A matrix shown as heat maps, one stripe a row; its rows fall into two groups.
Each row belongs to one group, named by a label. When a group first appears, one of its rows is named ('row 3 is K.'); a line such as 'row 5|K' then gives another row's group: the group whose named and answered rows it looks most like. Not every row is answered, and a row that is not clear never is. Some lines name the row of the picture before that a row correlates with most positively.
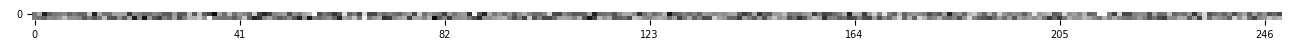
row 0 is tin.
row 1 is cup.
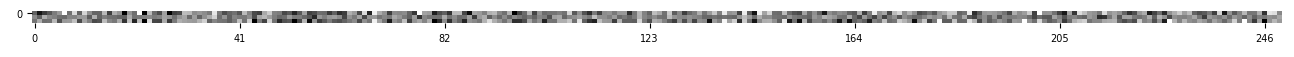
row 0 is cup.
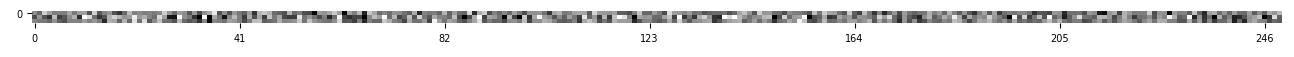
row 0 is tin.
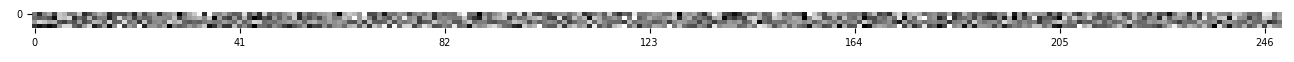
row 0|cup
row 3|cup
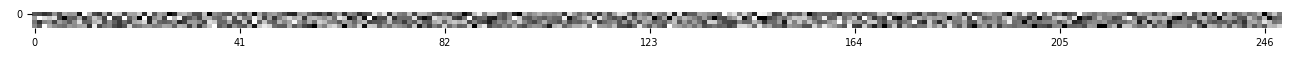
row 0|cup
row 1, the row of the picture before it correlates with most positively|2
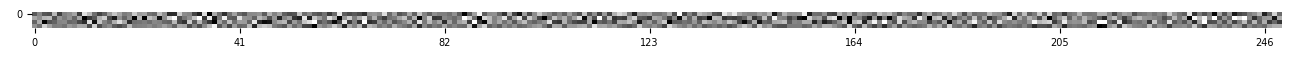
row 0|cup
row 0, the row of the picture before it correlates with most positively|0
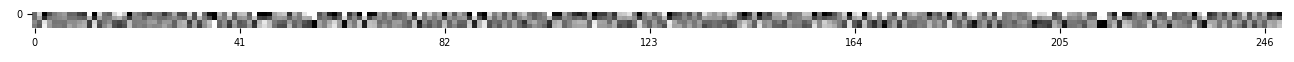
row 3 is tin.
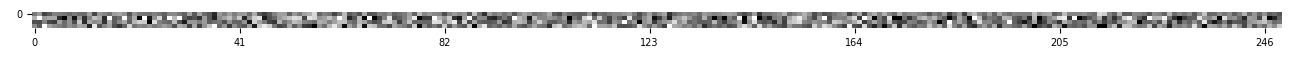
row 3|tin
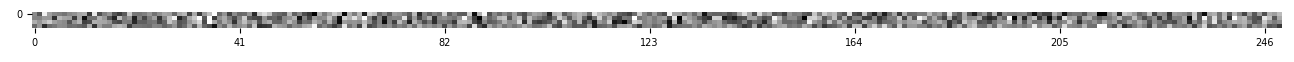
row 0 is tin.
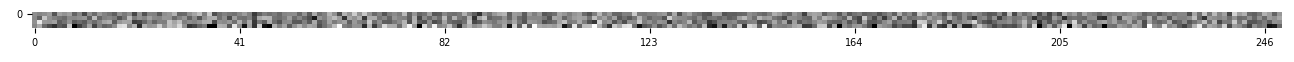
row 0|cup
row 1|tin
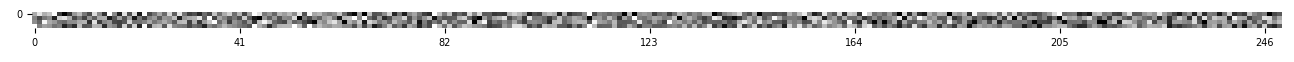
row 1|cup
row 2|tin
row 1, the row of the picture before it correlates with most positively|0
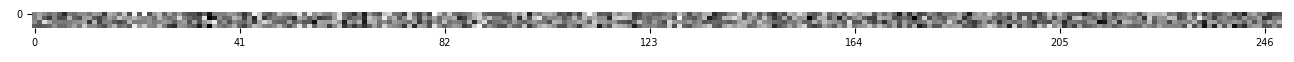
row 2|tin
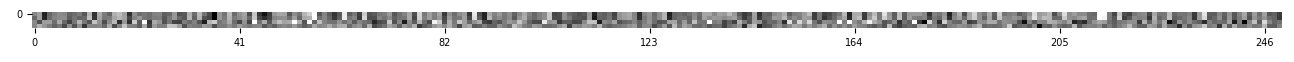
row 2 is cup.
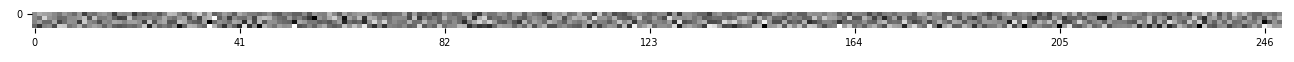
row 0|cup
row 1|tin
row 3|cup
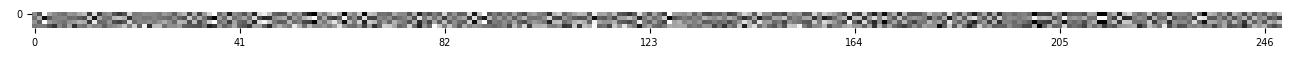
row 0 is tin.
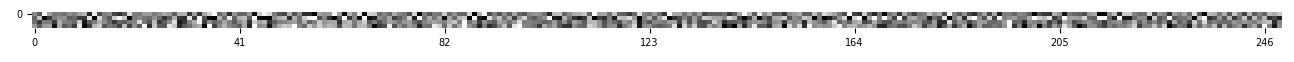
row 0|tin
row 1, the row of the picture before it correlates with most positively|1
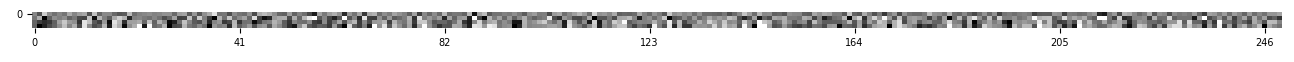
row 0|tin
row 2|cup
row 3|cup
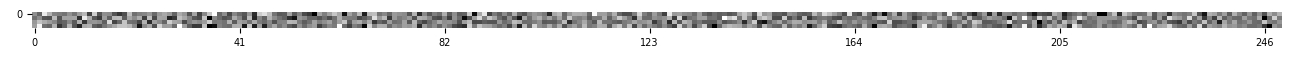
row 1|cup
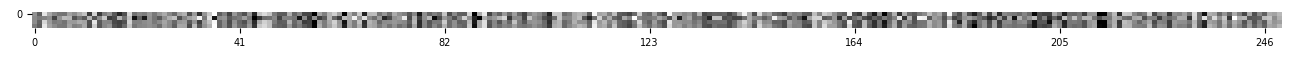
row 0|tin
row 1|cup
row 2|tin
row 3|tin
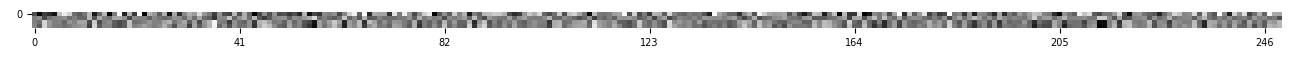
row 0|cup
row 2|tin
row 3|tin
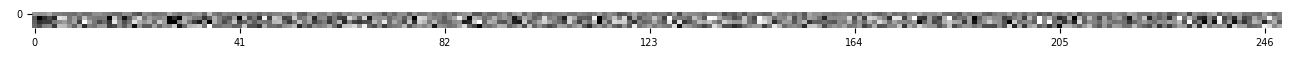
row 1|cup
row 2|cup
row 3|cup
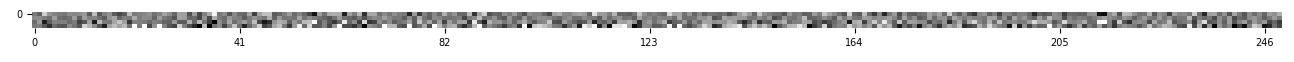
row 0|tin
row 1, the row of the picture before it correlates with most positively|2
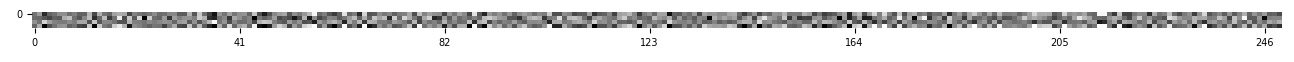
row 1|cup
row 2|tin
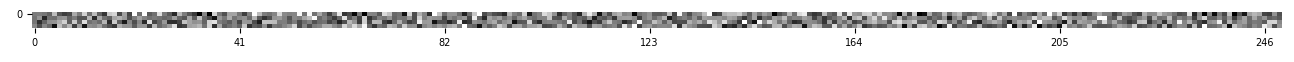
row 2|cup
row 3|cup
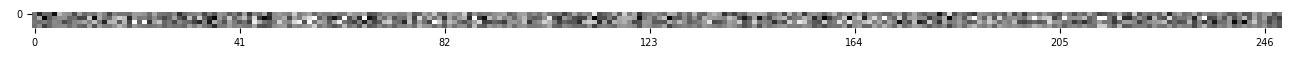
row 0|cup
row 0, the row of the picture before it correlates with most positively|3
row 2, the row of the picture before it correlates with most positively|0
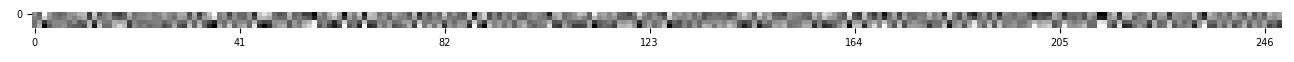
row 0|tin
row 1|tin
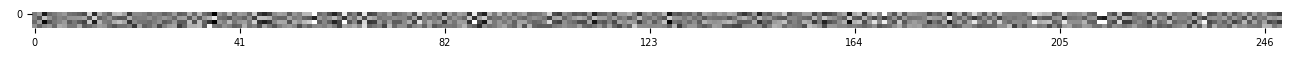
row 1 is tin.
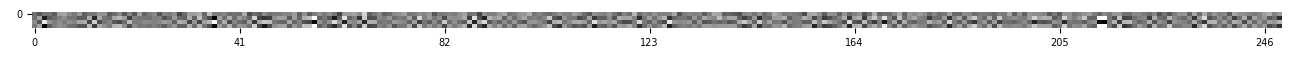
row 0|cup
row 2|tin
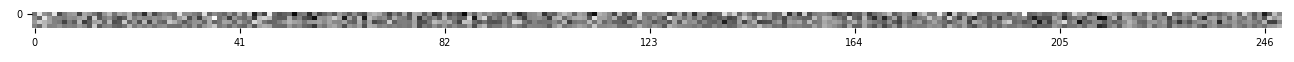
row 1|tin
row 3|tin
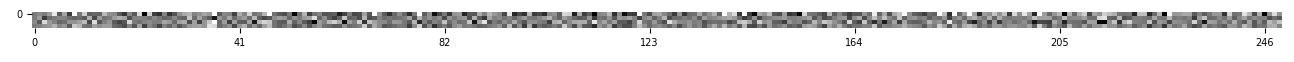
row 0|cup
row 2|tin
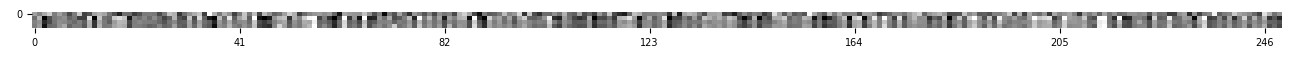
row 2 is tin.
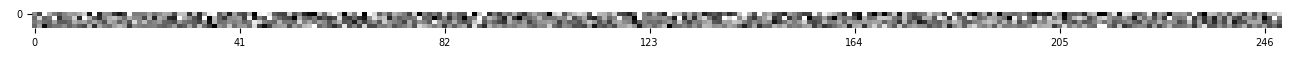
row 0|tin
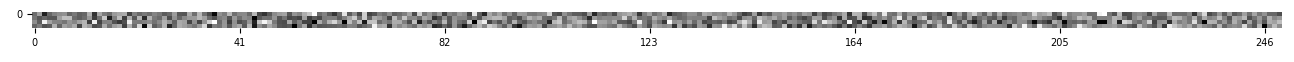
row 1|cup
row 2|tin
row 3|cup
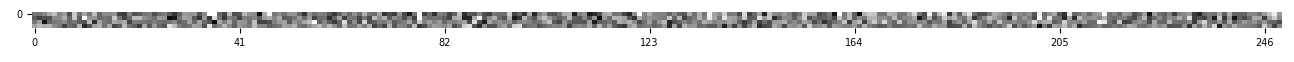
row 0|cup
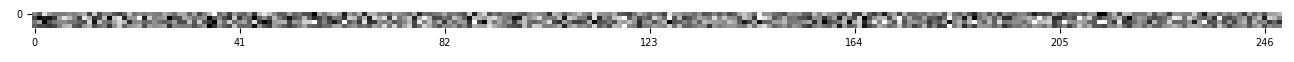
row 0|tin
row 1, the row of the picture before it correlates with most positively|1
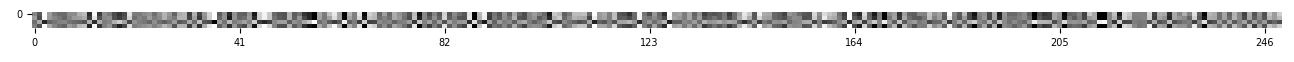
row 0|tin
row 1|tin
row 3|tin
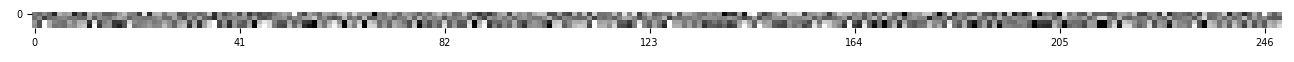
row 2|tin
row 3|tin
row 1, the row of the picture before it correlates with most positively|2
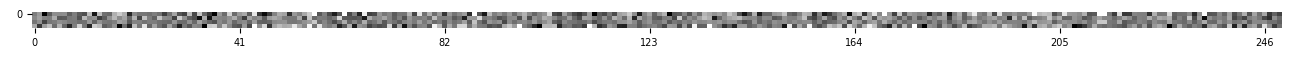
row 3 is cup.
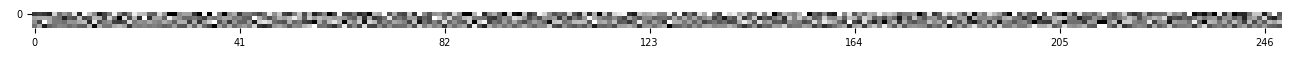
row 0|cup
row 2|tin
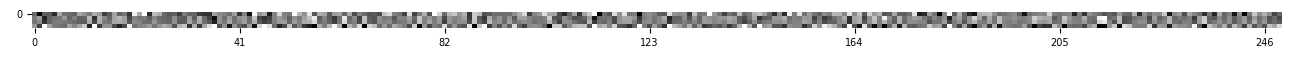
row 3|tin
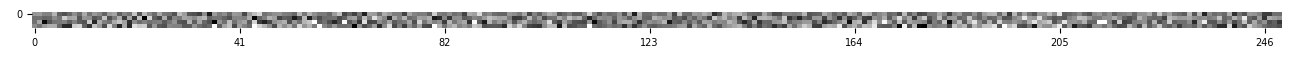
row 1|cup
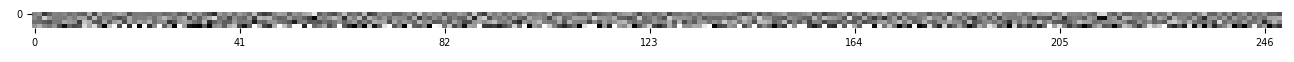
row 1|tin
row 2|cup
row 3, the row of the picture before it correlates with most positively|0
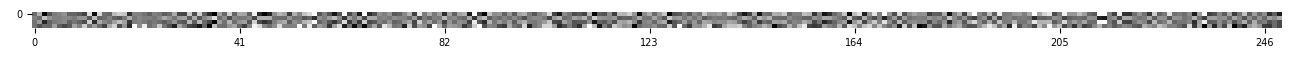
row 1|tin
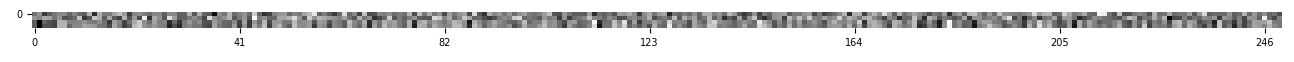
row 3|cup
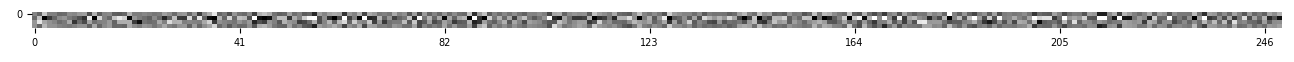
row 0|tin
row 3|tin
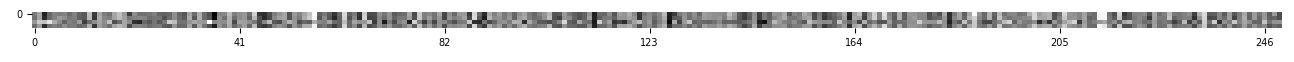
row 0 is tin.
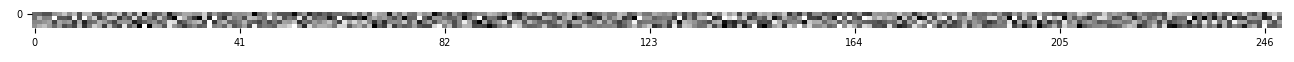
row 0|cup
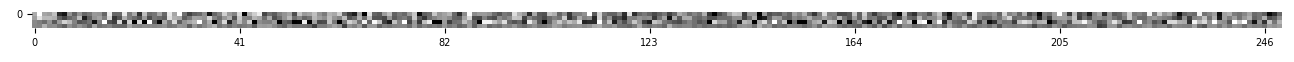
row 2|cup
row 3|tin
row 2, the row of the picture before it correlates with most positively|0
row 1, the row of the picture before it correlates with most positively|3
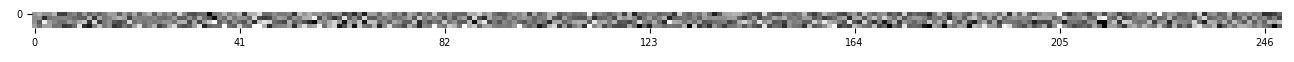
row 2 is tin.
